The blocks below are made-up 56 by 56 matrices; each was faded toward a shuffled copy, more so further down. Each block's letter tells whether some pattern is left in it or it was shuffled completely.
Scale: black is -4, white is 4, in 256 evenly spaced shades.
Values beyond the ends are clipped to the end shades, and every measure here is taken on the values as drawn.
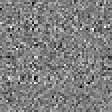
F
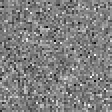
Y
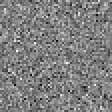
Y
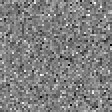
Y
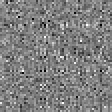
F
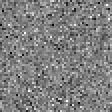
Y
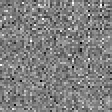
F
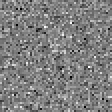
Y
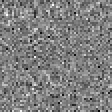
F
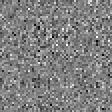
F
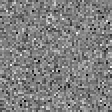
Y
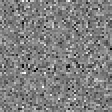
F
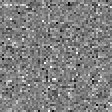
F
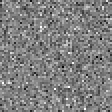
Y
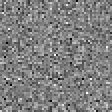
F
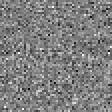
F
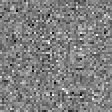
F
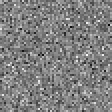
Y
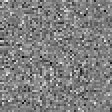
F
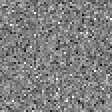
Y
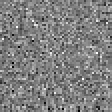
F
